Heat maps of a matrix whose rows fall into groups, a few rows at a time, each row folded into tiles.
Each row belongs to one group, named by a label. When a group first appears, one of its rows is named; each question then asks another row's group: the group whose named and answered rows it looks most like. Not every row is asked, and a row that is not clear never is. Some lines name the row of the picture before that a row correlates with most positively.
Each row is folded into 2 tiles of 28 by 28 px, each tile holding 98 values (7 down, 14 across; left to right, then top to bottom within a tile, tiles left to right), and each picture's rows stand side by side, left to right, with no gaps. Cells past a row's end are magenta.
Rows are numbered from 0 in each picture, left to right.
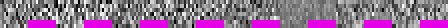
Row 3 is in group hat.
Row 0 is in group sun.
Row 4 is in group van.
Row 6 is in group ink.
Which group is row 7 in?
ink
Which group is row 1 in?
ink
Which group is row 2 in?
hat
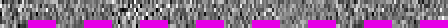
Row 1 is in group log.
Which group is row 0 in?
log
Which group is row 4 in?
sun
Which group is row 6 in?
log
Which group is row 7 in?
van
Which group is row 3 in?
log
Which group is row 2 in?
hat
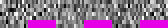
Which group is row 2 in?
hat
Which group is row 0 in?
hat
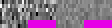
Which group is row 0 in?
log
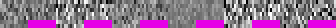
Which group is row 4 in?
ink
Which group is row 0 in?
log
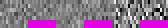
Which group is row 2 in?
hat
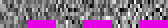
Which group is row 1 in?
van
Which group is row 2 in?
hat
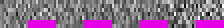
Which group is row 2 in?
log
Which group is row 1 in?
log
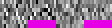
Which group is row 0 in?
hat
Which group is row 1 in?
ink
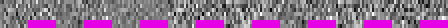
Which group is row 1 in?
van
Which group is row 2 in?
sun
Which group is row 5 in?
van
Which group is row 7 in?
van
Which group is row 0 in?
sun
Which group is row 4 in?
ink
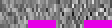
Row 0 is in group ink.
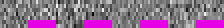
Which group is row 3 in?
ink
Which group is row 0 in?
sun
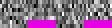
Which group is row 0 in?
van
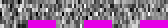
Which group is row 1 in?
sun
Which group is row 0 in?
log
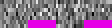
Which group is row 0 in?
sun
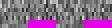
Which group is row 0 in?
log
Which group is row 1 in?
log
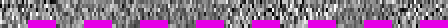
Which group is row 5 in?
ink
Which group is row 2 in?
log
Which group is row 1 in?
ink
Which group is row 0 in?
ink
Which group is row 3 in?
log
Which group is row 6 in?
log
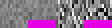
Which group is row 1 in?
hat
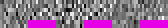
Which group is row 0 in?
sun
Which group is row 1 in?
hat
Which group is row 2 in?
van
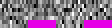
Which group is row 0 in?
van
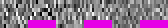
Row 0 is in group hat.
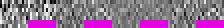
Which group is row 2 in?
sun
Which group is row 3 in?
sun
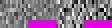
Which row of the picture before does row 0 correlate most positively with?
2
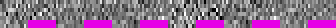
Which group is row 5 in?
sun
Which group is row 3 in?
hat
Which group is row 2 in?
van
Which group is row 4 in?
van
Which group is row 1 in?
log
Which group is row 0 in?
sun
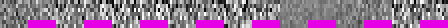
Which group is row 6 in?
van
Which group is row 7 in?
ink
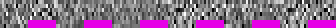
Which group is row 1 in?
log
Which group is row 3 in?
hat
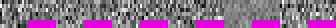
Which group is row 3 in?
van
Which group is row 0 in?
log
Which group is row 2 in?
sun
